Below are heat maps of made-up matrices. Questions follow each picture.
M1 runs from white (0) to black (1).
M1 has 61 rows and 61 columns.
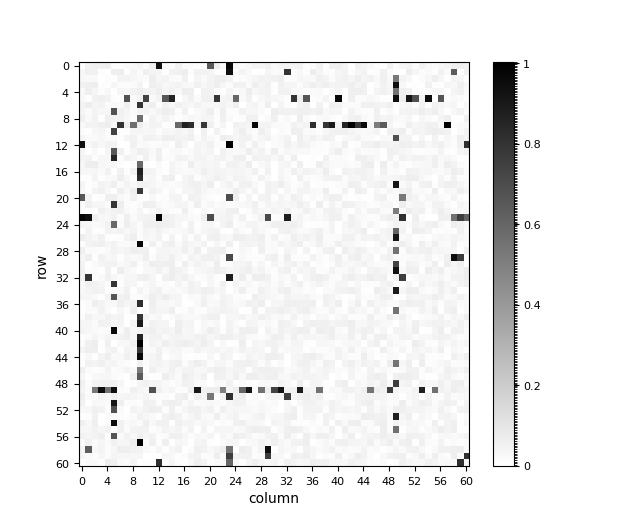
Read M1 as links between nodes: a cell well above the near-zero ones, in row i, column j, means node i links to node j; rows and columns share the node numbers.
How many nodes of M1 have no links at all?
0
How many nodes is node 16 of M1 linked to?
1
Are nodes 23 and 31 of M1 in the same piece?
no
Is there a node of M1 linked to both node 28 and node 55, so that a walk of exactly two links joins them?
yes
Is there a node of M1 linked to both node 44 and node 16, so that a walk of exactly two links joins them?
yes
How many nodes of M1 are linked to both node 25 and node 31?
1
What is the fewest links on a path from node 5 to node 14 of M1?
1
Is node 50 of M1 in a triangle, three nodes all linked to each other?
yes
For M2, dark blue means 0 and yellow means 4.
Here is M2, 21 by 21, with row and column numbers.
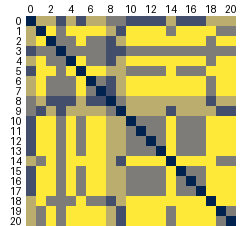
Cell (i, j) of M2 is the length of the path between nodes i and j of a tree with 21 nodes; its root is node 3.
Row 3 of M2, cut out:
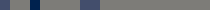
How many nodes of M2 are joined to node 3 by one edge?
3
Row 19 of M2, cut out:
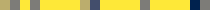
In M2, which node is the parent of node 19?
9
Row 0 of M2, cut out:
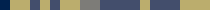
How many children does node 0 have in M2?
8
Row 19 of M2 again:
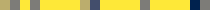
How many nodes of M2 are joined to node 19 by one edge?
1
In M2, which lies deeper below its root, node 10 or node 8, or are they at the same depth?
node 10
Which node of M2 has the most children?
0
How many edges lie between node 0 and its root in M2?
1
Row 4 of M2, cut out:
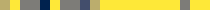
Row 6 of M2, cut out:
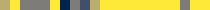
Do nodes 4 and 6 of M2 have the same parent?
yes
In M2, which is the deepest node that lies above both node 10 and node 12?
0
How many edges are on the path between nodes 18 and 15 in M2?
4
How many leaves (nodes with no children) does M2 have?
17
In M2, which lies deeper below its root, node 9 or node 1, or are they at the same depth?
node 1
